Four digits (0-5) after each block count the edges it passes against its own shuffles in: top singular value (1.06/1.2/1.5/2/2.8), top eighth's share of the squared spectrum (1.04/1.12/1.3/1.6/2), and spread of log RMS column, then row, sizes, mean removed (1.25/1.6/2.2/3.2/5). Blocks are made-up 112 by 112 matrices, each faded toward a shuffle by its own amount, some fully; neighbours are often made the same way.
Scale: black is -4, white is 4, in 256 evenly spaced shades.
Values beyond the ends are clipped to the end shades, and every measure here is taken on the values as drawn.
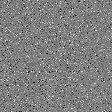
3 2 1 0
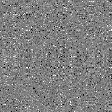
4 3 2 2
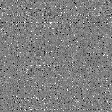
4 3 2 2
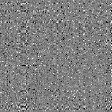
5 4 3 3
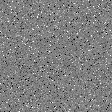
1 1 0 0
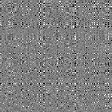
5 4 3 3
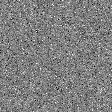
0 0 0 0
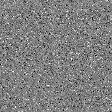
0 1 0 2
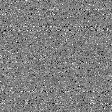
1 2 0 3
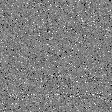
1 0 0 1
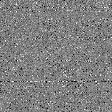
2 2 0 2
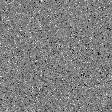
0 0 0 0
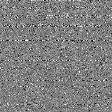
2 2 0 3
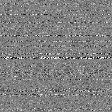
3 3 0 4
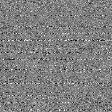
2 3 0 4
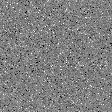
0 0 0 0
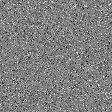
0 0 0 0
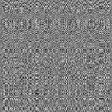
5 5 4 4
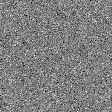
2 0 0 0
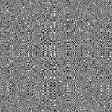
5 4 3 3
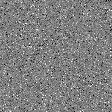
2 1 0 0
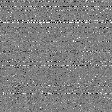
4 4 0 3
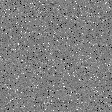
1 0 0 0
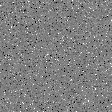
0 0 0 0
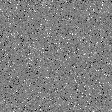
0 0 0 0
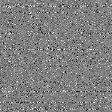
3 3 0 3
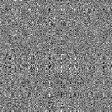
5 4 3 3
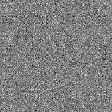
4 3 2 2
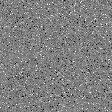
3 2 0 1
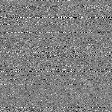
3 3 0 4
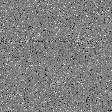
1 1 0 1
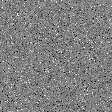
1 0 0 0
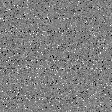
1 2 0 2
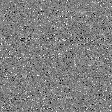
1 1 0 2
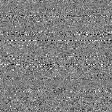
2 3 0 4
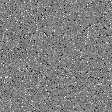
1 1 0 1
